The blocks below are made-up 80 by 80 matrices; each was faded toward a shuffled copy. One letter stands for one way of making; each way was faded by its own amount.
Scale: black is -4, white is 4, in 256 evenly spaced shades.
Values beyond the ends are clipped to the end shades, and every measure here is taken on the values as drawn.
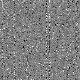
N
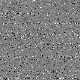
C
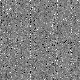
N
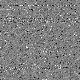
C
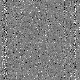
N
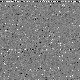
C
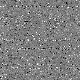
C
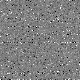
C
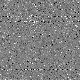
C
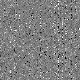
N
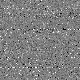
C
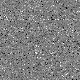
C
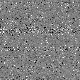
C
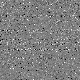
C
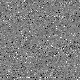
C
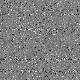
C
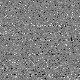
C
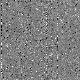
N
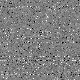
C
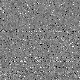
C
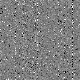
N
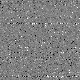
C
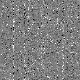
N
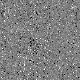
N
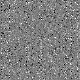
N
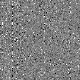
N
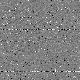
C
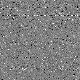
C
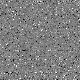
C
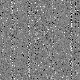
N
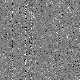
N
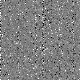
N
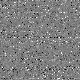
C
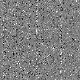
N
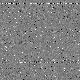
C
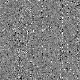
N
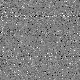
C
